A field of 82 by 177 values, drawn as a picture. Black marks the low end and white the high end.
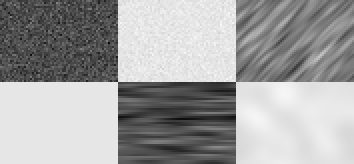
It is made of 2 by 3 panels. Panel 1,1: low, fine-grained. Panel 1,2: very high, fine-grained, faint in contrast. Panel 1,3: middling, slanting up to the right. Panel 2,1: very high, flat. Panel 2,2: low, streaked across. Panel 2,3: very high, smooth, faint in contrast.
